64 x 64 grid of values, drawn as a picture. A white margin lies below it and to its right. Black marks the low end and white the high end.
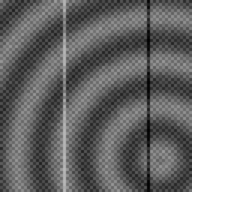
There is no overall slope. The bottom right is the ninth with the lowest average. The values follow a bell shape. Columns 22 and 50 differ from the columns beside them. Concentric rings centre on the bottom right.
